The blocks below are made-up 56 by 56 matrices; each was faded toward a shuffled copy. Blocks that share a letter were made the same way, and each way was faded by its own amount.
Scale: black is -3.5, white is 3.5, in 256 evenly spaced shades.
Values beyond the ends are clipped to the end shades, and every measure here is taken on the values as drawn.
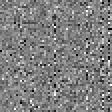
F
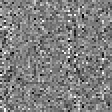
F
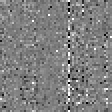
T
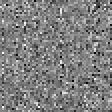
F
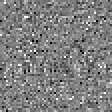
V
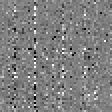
T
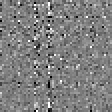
T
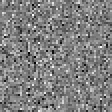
F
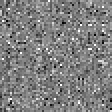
V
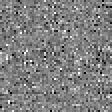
V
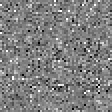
V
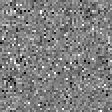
V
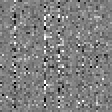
T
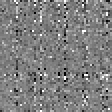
T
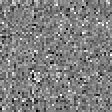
V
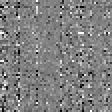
T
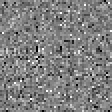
V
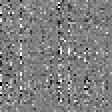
T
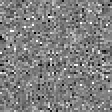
V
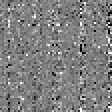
T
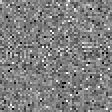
V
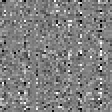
T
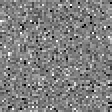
V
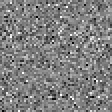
V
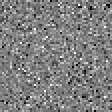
V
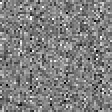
F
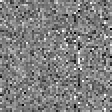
F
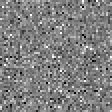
V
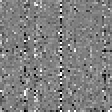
T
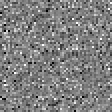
V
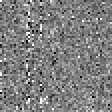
F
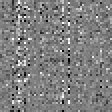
T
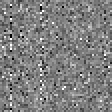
F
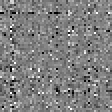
T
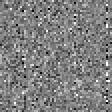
F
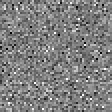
V
